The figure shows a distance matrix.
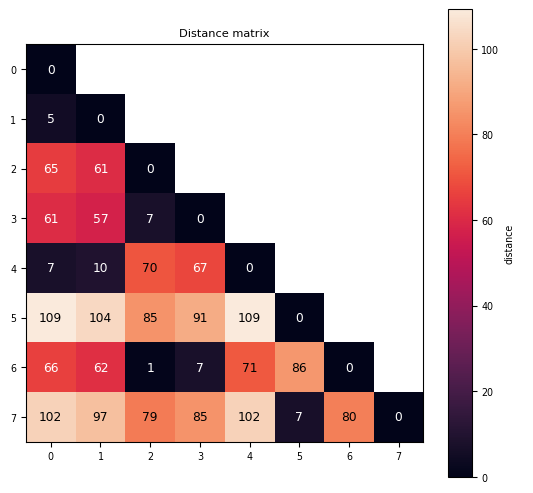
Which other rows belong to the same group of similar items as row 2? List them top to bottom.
3, 6
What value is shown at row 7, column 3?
85
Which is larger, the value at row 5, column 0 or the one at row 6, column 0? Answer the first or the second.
the first
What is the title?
Distance matrix
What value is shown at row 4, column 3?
67
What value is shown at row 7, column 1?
97
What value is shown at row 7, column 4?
102
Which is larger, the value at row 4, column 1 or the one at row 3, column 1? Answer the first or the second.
the second
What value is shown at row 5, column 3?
91
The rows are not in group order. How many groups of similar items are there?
3
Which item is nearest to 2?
6
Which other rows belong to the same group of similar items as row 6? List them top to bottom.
2, 3
